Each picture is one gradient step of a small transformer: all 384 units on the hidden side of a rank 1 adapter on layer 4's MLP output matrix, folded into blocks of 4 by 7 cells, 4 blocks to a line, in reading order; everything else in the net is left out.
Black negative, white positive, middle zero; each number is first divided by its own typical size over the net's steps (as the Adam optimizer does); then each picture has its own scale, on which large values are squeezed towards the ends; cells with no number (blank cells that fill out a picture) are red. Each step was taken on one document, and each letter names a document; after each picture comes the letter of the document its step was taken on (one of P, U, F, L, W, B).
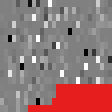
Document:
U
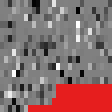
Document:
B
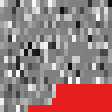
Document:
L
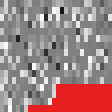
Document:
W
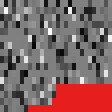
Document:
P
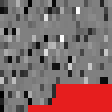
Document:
W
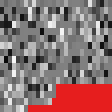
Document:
L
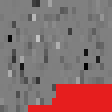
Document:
U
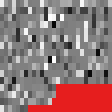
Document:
W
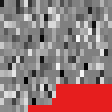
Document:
L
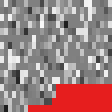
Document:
P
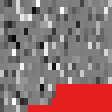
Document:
B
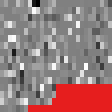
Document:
B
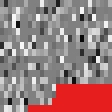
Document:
P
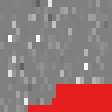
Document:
U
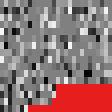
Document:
W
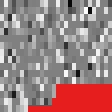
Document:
P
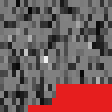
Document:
L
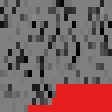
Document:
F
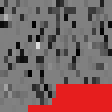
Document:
F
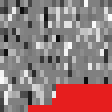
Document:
W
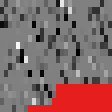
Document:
F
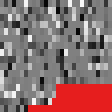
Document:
P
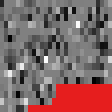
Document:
L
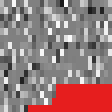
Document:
P
